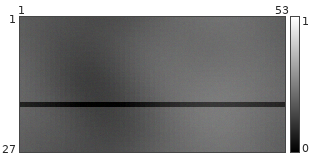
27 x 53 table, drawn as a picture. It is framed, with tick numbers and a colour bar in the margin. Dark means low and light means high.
Ninth with the lowest average: middle left. Odd lines: row 18. Histogram: skewed, a long tail of low values.
